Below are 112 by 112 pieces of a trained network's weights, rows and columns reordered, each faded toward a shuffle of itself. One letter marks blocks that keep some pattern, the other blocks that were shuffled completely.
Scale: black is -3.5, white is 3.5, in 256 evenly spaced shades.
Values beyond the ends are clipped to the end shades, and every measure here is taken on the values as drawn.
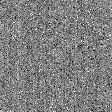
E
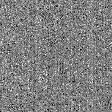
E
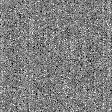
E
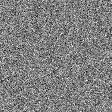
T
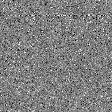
E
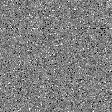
E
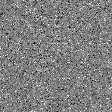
E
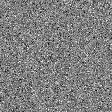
E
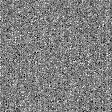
E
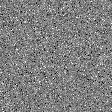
T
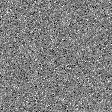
T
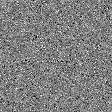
E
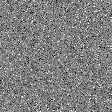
T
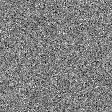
T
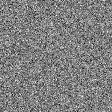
E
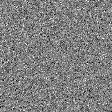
E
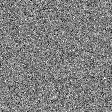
T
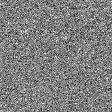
E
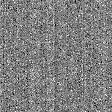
E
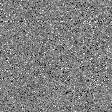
E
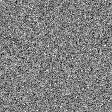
T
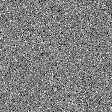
T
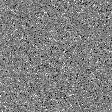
T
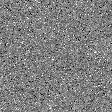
T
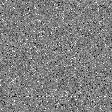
E
